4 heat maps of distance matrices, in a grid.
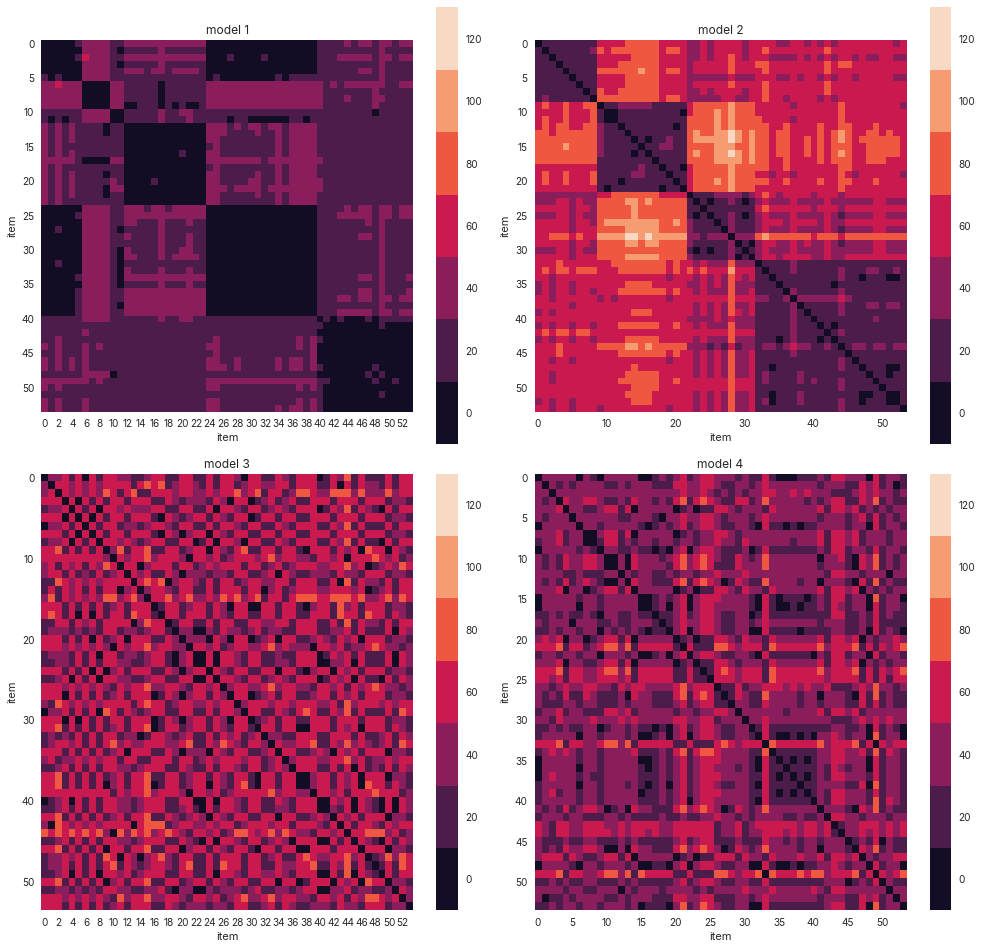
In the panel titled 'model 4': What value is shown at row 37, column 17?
20
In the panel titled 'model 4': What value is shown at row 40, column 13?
40
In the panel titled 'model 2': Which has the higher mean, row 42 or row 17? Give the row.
17
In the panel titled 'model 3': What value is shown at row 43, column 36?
20
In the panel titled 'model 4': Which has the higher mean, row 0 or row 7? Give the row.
7
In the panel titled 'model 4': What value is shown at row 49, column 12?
40
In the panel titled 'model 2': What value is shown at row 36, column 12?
80
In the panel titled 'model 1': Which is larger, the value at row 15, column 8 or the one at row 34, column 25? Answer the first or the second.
the first
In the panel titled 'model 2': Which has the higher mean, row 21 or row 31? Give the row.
31
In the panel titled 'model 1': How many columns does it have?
54
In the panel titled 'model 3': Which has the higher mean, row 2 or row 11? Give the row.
2
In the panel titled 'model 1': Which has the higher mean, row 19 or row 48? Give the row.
19
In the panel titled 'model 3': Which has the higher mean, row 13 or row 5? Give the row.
13
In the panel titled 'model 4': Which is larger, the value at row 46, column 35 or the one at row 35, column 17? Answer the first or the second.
the first
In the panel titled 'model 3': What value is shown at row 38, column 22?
60
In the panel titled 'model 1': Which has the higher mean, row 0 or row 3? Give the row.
0
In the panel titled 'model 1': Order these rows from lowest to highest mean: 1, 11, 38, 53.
1, 11, 38, 53
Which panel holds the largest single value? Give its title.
model 2
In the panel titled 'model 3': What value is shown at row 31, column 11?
60
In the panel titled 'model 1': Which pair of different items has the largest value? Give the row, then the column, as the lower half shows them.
6, 2
